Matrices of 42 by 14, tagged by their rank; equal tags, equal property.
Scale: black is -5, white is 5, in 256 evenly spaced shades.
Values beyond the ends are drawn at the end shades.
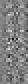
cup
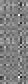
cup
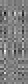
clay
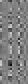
clay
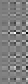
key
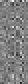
cup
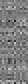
cup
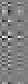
key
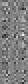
cup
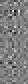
cup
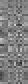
cup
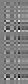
key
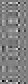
clay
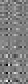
clay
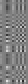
key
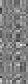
cup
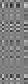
key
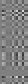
key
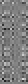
clay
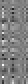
clay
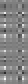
key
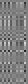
key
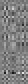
clay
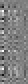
clay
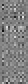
cup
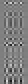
key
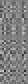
clay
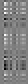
key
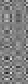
clay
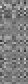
cup
